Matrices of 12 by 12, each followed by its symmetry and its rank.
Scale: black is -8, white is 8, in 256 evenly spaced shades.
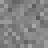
neither, full rank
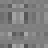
neither, rank one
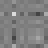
symmetric, rank one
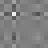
symmetric, rank one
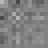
symmetric, rank two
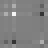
symmetric, rank one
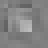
symmetric, rank two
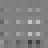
neither, rank one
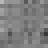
neither, rank two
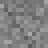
neither, full rank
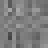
neither, rank two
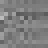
neither, rank two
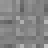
symmetric, rank two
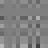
neither, rank one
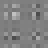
symmetric, rank one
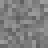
neither, full rank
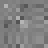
symmetric, rank two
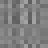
neither, rank two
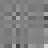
symmetric, rank one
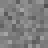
neither, full rank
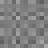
symmetric, rank two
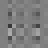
neither, rank one
